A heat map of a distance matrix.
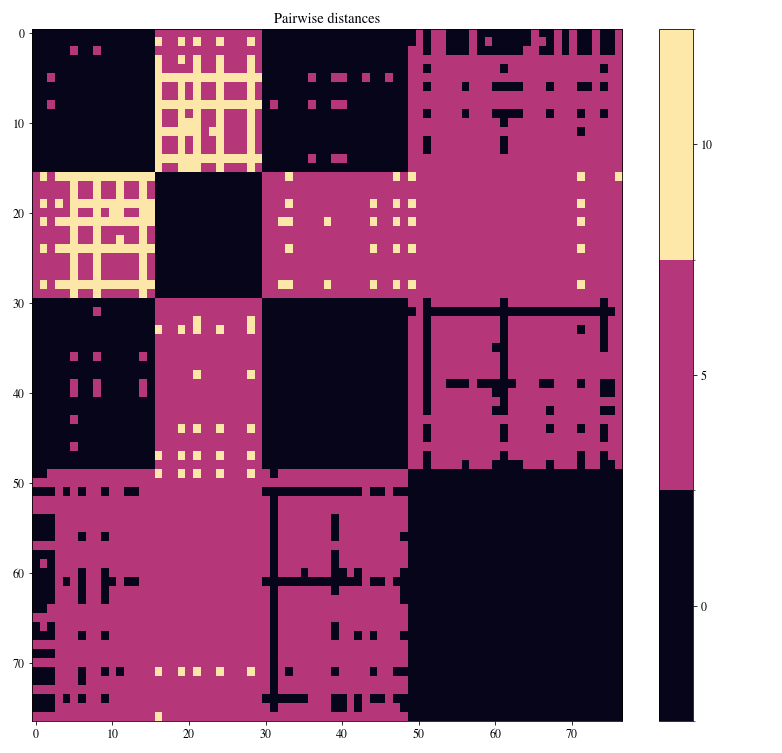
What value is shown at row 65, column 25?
5
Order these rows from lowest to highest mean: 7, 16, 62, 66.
62, 66, 7, 16
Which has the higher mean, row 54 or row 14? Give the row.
14
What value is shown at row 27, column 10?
5
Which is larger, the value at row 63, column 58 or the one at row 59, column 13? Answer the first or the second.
the second
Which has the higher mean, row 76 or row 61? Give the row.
76
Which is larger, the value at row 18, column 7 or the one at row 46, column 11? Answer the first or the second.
the first
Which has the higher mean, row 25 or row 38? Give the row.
25
